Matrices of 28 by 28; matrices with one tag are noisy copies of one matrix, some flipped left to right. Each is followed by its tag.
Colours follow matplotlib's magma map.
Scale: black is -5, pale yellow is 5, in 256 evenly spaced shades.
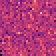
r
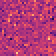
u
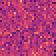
r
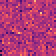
r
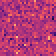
u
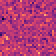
u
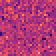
u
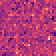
u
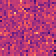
r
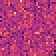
r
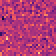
u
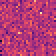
r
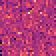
r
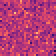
r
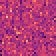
r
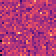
r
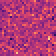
u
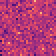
r
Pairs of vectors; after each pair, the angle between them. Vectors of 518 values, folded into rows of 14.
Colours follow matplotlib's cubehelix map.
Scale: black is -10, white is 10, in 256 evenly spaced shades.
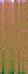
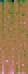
nearly opposite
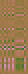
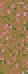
orthogonal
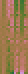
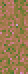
partly aligned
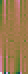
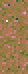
orthogonal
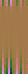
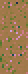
orthogonal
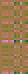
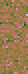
partly opposed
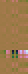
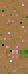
partly opposed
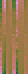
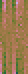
nearly parallel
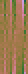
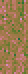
partly opposed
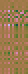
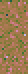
orthogonal
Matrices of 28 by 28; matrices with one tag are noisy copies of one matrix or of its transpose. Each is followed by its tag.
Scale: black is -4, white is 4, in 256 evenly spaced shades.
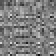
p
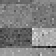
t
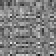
p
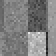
t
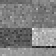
t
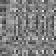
p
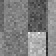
t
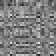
p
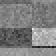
t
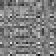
p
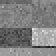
t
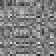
p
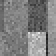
t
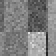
t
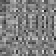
p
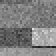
t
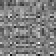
p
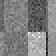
t
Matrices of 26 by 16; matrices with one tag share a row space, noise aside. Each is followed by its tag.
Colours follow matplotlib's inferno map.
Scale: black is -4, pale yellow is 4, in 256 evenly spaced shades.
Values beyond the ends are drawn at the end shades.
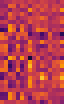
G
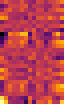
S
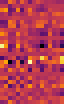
G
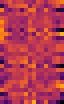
S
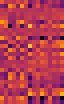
G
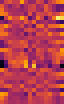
S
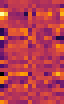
S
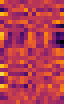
S
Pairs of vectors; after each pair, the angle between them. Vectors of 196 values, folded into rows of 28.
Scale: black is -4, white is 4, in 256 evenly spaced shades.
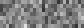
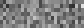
orthogonal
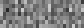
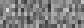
nearly opposite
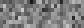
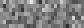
nearly opposite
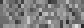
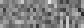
partly opposed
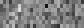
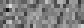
orthogonal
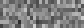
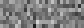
nearly opposite
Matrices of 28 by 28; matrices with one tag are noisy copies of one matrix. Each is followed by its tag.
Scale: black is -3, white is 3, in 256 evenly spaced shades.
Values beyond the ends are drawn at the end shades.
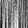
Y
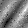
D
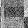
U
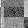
U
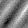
D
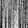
Y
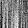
Y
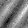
D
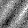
D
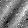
D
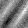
D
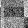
U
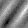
D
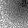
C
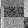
U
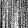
Y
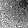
C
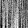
Y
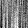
Y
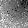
C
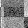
U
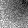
C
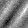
D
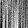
Y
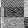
U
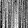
Y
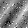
D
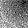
C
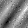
D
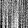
Y
